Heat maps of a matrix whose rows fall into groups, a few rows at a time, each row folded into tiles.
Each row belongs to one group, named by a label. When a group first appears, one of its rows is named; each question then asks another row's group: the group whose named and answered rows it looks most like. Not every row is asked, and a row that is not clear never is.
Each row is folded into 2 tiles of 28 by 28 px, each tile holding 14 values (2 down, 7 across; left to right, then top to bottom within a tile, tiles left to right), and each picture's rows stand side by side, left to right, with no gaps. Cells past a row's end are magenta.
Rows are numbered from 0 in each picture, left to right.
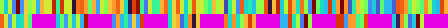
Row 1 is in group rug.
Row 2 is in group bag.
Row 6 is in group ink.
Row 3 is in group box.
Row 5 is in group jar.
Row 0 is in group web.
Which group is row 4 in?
web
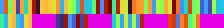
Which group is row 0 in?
jar
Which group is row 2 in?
rug
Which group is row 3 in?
ink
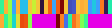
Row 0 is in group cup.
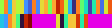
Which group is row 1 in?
bag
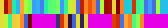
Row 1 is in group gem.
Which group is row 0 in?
ink
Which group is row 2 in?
ink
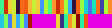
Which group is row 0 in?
rug
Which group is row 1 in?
bag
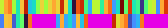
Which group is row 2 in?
web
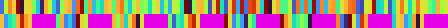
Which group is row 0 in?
cup
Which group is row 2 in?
box
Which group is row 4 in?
web
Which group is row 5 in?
web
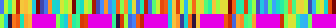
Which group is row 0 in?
cup
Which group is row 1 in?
cup
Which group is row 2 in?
jar
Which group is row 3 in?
box
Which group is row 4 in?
ink
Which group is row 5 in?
web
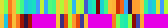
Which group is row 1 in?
bag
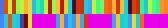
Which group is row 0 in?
jar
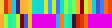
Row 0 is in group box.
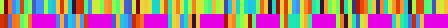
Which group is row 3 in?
box
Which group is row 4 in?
web
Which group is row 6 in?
rug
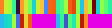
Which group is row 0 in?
bag
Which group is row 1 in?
cup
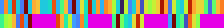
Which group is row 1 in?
web
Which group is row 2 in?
gem
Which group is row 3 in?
gem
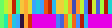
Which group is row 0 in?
jar
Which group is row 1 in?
jar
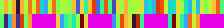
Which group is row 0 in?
rug
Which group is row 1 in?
cup
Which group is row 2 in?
jar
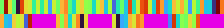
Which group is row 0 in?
rug
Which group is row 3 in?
gem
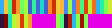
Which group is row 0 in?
gem
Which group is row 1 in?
rug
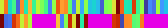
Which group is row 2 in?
ink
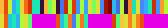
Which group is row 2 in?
web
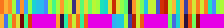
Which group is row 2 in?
bag
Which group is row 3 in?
rug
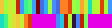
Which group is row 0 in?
cup
